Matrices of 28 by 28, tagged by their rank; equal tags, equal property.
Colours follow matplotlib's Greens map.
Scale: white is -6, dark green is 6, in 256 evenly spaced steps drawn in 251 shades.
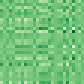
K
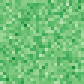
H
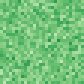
H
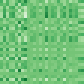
K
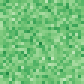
H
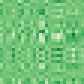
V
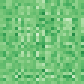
V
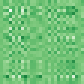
V
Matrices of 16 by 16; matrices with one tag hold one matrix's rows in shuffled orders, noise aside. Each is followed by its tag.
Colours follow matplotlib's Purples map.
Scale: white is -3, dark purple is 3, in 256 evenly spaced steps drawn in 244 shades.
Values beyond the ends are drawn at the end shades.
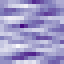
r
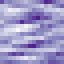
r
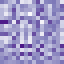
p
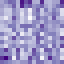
p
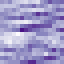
r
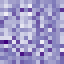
p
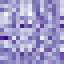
p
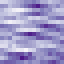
r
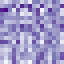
p
